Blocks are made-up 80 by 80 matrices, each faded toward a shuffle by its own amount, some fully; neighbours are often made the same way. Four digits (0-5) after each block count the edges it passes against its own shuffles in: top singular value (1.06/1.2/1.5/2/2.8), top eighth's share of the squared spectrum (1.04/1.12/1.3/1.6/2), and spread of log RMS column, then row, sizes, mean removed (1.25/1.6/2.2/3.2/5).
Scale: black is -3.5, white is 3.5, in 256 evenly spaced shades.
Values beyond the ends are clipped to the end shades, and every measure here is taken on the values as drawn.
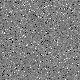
0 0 0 0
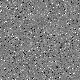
0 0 0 0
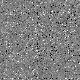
1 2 1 2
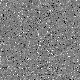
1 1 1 1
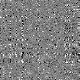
4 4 3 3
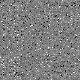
3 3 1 1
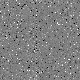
2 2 0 0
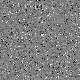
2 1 0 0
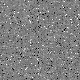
2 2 1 0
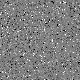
1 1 0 0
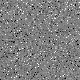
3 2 0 1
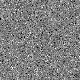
3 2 1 0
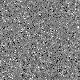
2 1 0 0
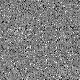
3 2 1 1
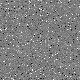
1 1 0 0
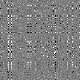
5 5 3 3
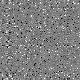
3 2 1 1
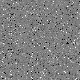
3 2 1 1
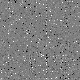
3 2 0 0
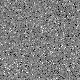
0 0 0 0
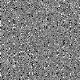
3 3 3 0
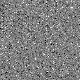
2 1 1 0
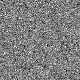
0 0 0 0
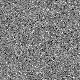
0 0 0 0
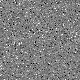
0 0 0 0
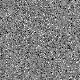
0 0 2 0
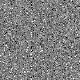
1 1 2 0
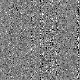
2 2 3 0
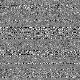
2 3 0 4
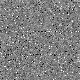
1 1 0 1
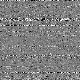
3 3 0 4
